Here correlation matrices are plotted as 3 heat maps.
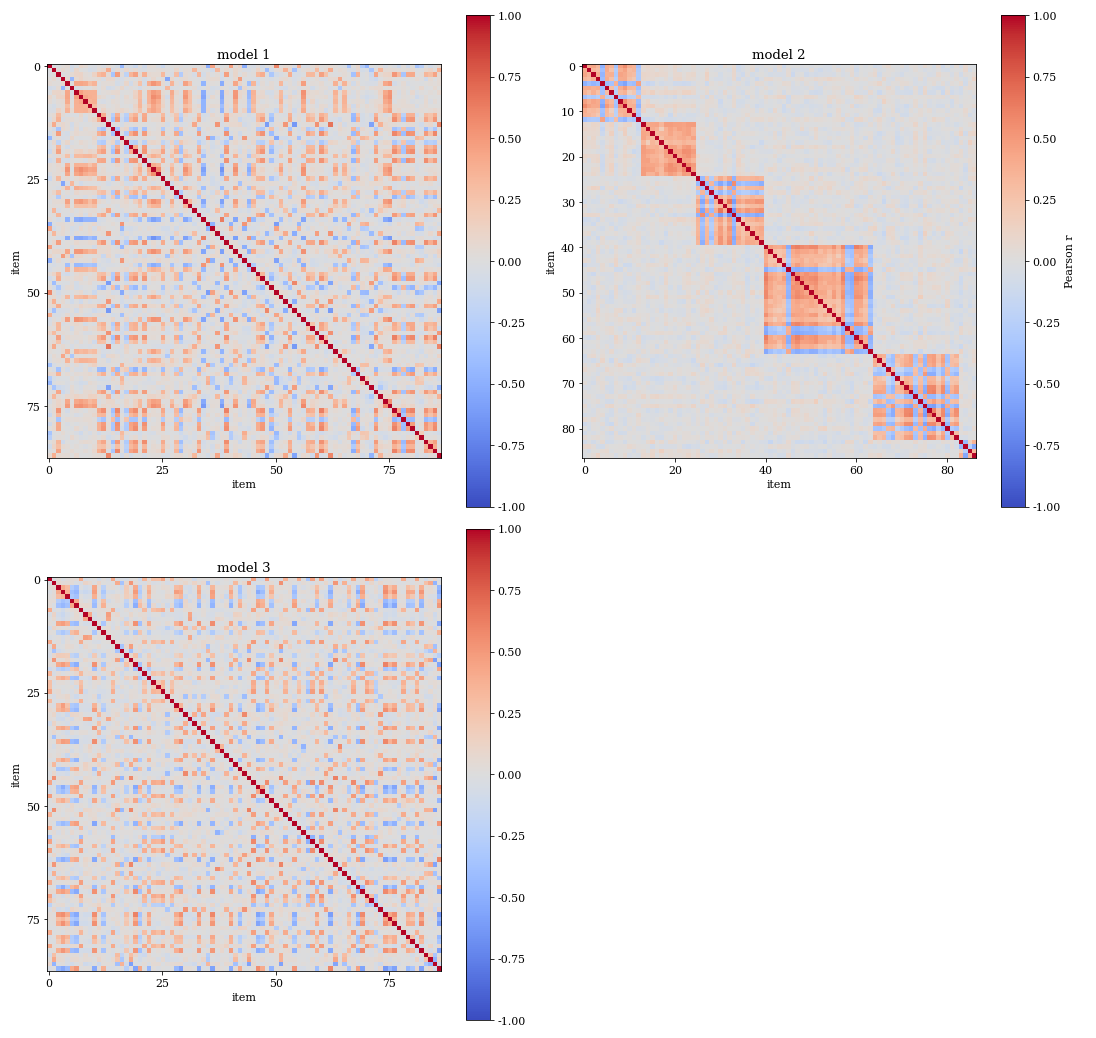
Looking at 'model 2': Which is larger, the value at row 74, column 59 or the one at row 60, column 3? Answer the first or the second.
the second
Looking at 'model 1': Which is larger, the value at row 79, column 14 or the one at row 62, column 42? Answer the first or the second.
the second
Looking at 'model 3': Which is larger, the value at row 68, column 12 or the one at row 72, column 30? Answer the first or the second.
the first
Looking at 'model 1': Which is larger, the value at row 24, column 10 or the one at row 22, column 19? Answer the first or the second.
the first
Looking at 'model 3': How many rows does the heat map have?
87
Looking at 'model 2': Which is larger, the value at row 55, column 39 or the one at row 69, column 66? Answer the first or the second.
the second
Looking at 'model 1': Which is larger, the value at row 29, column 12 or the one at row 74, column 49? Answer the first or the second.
the second
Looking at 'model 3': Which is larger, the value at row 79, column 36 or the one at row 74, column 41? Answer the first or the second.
the first
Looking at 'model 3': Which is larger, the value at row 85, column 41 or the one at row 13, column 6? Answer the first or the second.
the second
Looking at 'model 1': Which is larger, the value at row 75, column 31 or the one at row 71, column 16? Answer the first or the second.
the first
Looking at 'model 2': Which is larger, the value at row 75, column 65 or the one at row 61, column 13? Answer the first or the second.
the second
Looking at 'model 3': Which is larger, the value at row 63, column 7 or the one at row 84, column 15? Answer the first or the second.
the second
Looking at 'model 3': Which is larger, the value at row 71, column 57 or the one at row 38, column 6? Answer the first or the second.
the second
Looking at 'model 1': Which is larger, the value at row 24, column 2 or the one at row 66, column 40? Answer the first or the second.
the first
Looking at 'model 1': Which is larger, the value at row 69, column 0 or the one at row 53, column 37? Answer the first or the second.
the second
